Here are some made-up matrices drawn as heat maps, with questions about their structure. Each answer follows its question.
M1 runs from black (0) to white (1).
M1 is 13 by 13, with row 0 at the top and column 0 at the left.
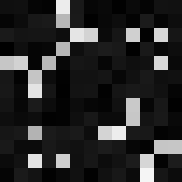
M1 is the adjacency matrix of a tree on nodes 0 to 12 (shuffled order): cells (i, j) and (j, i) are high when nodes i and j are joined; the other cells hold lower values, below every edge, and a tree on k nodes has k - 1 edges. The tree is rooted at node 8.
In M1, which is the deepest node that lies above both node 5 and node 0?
2
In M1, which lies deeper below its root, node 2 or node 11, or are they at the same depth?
node 11
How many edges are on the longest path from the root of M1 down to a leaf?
5
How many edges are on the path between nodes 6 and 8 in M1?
3
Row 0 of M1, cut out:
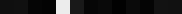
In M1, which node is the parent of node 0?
4
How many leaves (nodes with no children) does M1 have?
7
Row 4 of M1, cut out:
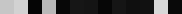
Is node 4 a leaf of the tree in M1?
no
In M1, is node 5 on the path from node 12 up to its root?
no
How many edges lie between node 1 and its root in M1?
5
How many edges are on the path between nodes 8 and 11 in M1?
3
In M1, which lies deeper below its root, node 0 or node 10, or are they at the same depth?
node 0
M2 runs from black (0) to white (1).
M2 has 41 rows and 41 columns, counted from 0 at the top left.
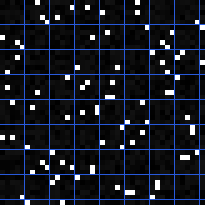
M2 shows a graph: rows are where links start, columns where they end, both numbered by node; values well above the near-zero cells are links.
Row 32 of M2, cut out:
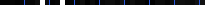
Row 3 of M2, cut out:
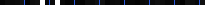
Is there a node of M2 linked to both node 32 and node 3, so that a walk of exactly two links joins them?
yes
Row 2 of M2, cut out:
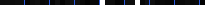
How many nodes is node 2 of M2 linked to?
2
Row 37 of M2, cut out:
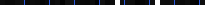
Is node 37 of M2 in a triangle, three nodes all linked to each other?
no
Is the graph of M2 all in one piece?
yes
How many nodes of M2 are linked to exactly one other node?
0
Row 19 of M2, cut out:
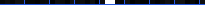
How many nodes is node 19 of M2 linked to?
2
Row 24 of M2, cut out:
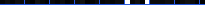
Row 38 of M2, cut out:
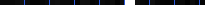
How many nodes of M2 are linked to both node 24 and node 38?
1
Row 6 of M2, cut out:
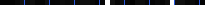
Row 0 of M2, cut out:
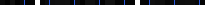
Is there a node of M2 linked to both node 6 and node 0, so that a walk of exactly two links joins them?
no
